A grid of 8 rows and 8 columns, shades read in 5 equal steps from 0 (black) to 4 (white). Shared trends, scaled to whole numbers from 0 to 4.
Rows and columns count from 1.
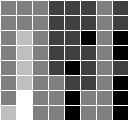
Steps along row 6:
up down same down same up down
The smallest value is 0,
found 9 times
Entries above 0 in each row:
8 8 6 7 7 7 6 6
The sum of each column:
17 24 16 11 5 9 16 3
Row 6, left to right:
2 3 2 2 1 1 2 0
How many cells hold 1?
18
